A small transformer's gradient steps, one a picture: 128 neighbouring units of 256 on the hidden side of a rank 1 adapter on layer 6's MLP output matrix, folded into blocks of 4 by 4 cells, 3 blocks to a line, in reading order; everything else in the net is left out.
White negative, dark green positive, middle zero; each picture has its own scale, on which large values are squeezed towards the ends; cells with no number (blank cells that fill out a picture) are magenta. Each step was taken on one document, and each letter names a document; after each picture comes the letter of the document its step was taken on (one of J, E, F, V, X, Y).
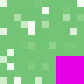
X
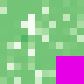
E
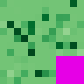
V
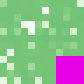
X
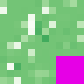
E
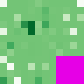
X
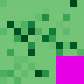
V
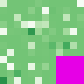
X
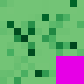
V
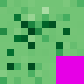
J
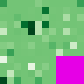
X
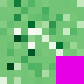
J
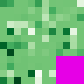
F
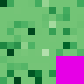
F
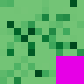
V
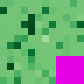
E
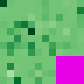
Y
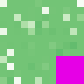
X
